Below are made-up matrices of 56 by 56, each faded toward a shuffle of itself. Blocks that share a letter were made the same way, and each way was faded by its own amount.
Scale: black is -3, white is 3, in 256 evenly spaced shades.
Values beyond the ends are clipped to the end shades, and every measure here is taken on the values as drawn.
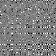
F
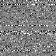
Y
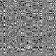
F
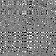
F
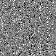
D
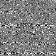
Y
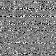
Y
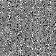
D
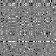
F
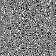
D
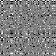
F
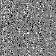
D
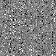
D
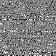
Y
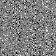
D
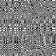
F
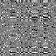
F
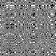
F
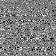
Y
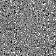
D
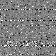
Y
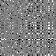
F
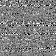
Y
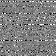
Y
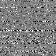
Y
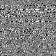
Y
